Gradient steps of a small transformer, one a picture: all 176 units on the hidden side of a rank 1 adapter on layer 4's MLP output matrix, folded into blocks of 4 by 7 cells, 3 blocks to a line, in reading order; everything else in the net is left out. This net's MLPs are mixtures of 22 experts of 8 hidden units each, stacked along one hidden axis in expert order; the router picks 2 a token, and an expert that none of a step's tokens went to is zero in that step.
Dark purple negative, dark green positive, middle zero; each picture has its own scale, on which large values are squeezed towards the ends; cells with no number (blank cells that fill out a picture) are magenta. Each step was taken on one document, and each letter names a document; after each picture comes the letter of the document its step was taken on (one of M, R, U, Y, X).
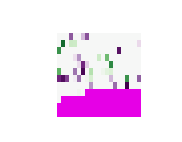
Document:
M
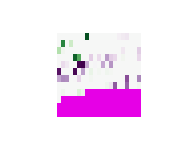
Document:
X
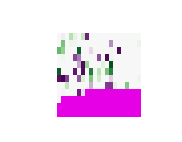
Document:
M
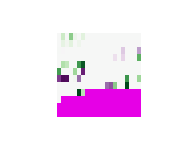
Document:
X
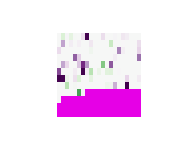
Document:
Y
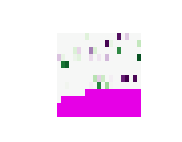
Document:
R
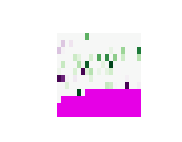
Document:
Y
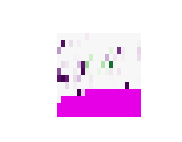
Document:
X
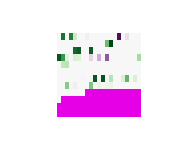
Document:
R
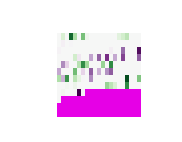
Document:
X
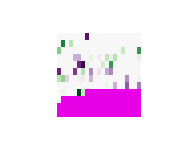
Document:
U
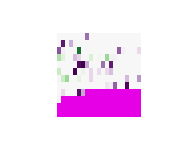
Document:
M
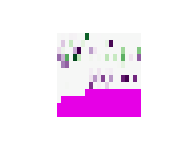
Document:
R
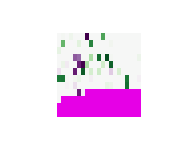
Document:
Y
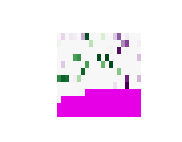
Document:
Y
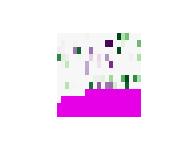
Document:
R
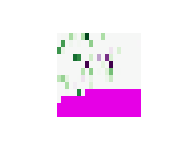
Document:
Y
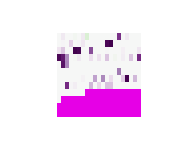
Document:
R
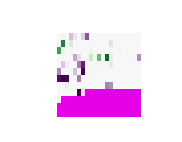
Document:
M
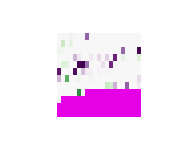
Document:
U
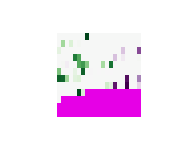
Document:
X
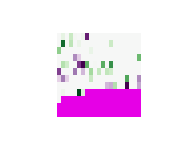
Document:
U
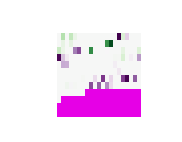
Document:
R
